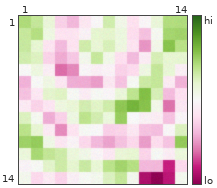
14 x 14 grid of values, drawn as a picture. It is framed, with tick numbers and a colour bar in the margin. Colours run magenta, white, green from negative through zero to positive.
Rings: centred on the top middle. Grain: blotchy. Ninth with the lowest average: bottom right. Odd patch: lower, in the bottom right. Slope: none. Odd rows or columns: none.
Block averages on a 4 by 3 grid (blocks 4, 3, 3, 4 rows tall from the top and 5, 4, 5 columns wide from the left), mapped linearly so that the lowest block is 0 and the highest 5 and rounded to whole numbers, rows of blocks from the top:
3 4 4
1 1 4
2 5 2
4 3 0
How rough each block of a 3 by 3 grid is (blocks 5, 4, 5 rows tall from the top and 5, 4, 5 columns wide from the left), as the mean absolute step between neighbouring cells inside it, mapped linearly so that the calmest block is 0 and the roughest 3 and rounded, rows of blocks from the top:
0 0 1
1 1 2
1 1 3
